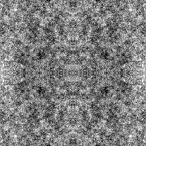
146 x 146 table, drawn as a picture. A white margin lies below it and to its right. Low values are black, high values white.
Seam: none. Grain: blotchy. Mirror symmetry: left to right and top to bottom. Average level on the scale: 50%.
